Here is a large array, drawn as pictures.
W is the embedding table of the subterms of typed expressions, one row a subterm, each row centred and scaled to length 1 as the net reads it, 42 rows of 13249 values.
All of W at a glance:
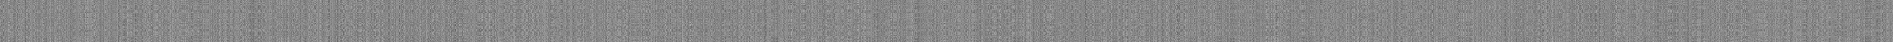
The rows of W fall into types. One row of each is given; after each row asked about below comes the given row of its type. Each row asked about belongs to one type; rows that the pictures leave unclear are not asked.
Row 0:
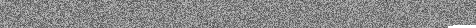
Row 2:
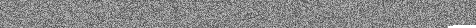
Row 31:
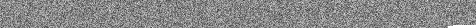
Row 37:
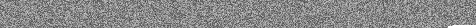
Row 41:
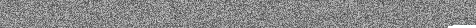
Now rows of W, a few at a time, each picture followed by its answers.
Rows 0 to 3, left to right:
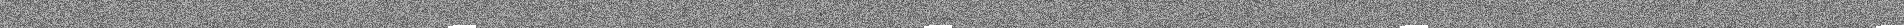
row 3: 41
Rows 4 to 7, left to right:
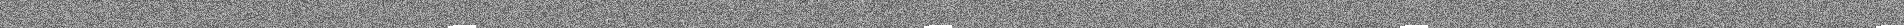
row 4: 2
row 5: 31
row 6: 0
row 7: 0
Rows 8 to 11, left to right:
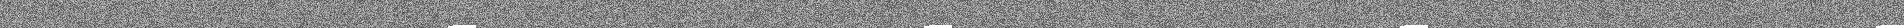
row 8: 41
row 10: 37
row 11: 37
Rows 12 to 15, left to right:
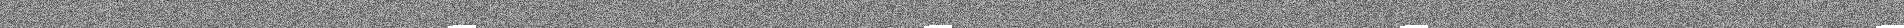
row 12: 2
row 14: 41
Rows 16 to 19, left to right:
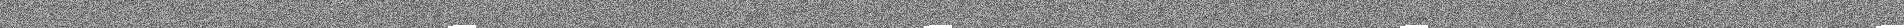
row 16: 41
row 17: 31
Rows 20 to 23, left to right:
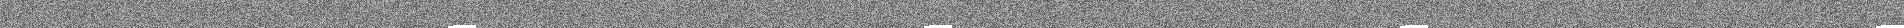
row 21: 0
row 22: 0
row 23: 41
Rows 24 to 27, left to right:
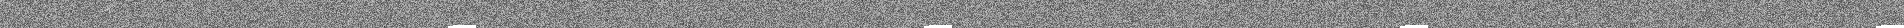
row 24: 0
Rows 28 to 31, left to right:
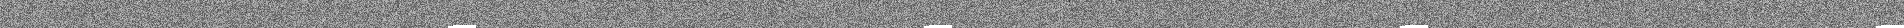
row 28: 31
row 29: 2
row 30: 2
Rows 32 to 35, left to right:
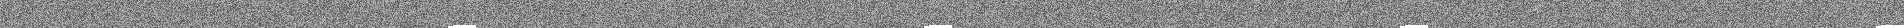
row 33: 0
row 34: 31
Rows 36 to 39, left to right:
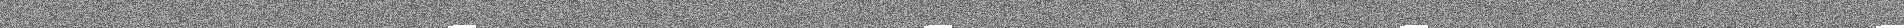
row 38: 41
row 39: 41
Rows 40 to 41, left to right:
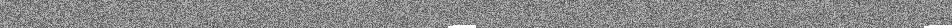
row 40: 0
